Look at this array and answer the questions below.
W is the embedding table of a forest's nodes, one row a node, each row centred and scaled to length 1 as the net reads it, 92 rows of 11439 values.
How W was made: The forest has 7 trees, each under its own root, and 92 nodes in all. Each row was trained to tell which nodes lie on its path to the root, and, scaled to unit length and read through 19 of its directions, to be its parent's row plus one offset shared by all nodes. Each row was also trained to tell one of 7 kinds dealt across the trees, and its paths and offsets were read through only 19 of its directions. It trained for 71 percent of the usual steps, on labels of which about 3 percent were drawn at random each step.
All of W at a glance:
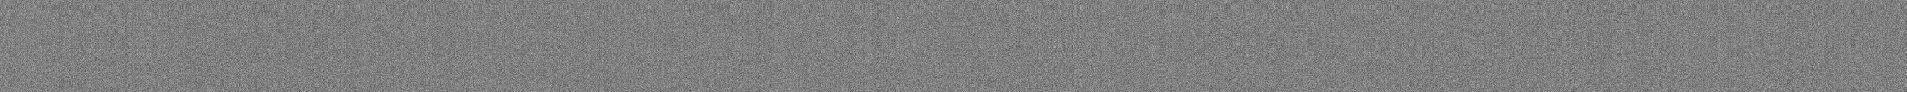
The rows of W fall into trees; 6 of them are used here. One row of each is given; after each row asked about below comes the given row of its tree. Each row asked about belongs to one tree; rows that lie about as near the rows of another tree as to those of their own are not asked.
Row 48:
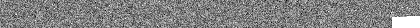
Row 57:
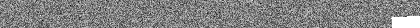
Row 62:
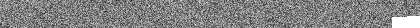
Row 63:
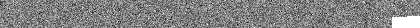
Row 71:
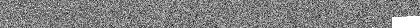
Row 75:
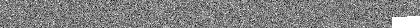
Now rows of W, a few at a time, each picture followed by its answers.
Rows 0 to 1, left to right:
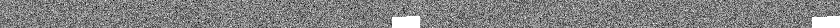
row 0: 63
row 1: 62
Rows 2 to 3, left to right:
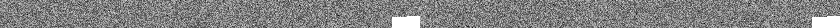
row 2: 63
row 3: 62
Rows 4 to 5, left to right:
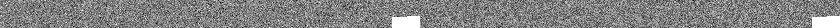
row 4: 57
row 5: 48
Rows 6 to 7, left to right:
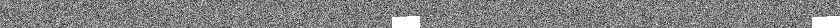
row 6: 48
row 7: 48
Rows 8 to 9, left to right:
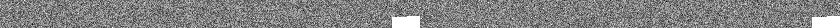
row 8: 48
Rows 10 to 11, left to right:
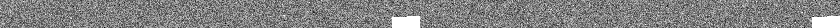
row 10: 57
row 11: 57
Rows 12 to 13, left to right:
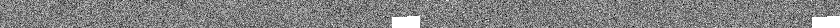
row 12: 57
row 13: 62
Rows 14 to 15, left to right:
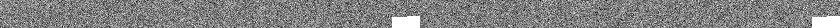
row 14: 62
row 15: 63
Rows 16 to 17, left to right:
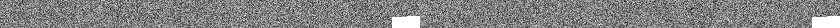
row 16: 71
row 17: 62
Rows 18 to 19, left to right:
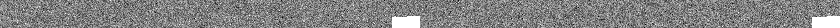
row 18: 62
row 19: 48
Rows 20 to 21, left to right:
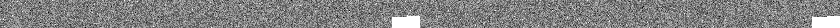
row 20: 63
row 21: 62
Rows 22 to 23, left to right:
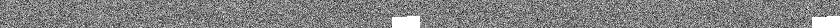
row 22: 63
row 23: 71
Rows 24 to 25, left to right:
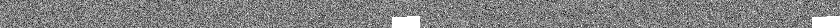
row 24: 75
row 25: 48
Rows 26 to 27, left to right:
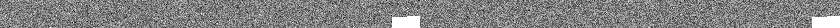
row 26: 62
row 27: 57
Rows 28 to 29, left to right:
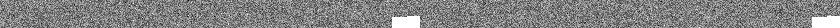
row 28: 62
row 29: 63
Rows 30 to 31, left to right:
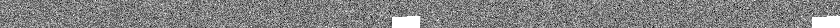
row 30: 71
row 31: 63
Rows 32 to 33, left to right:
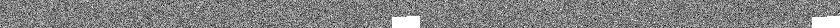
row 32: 48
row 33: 75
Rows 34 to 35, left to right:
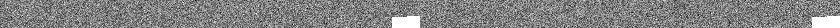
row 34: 63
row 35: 75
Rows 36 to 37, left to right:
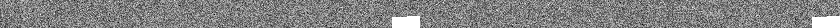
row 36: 57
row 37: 48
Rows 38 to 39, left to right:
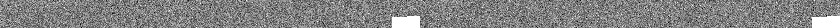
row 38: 62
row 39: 57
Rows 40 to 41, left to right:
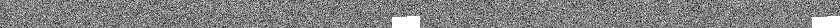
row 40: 63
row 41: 57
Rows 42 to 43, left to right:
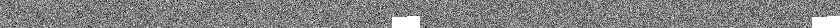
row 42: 62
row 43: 75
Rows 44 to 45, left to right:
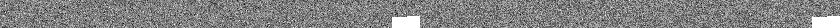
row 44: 62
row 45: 57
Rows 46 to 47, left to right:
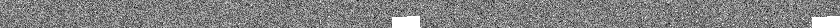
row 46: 57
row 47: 57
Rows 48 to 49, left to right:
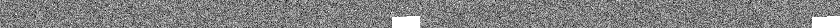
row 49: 62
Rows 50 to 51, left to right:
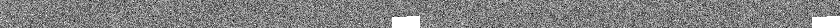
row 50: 62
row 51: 48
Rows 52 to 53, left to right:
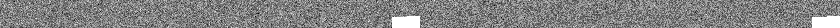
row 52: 48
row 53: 63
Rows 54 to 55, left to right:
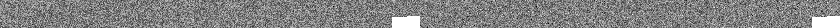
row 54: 62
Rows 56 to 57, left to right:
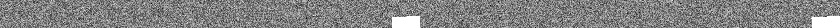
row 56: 48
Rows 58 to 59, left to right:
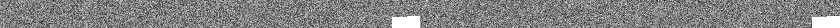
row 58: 57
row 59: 48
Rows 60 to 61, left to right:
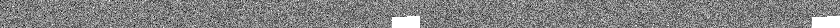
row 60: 75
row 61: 75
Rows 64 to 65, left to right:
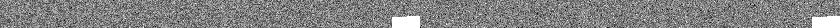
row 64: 63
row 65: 71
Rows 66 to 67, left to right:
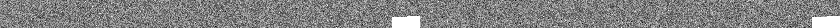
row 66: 62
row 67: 48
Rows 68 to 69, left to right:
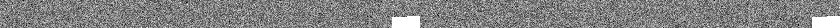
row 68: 75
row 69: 71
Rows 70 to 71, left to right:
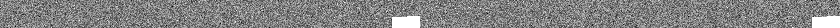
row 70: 71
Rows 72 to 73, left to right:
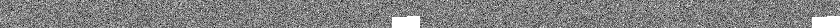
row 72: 62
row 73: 63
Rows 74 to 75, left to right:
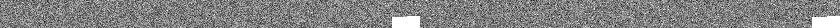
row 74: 48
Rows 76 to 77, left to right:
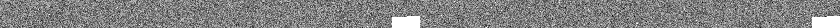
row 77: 62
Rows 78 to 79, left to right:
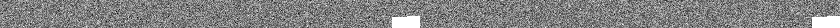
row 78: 57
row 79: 71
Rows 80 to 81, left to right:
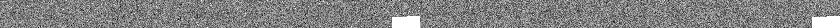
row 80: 71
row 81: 48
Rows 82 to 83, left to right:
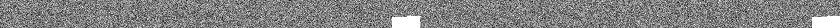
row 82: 63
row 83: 71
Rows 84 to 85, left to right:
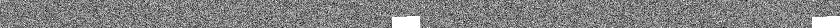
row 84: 48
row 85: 48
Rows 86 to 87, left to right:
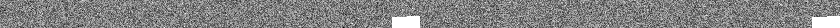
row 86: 48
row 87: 57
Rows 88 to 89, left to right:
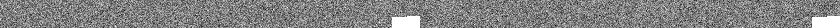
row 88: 75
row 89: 63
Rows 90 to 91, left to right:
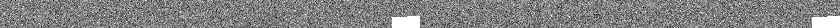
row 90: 57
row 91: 63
